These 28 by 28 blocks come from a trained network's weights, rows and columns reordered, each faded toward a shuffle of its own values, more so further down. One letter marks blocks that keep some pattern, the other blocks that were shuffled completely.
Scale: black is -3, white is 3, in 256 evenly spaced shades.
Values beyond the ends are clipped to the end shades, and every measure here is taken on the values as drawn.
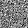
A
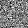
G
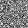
G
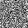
A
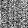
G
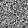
A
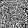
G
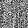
G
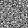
G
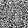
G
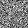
A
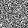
A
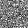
G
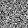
G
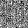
G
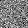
A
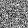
A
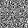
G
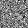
A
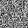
A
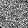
A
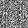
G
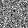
A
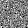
A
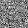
G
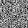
G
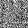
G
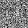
G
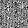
G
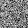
A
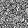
A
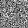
A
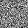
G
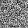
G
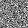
A
